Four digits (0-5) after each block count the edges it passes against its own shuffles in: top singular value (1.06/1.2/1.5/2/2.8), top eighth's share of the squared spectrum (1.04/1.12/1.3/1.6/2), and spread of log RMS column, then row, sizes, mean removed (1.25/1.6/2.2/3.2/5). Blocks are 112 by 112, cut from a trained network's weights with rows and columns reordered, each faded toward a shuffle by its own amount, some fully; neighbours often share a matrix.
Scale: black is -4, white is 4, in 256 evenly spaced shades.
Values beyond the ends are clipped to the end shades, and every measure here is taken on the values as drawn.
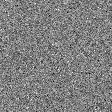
0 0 0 0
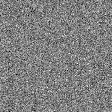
2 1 1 1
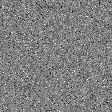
0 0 0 0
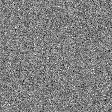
1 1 0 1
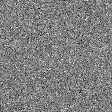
0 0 0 0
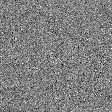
1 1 0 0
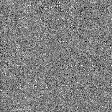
2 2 0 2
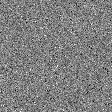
0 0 0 0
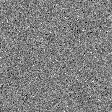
0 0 0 0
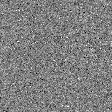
1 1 0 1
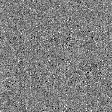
2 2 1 2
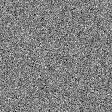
2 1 0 0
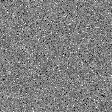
2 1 0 0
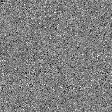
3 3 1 1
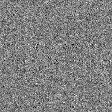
2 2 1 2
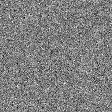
1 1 0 0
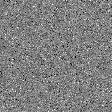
2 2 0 0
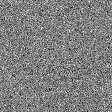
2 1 1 0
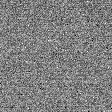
2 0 0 0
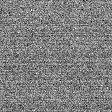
3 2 0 0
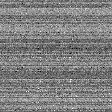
5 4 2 2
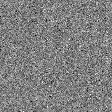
2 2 1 0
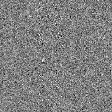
3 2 2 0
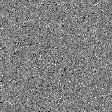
3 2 1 1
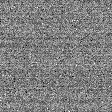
3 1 0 0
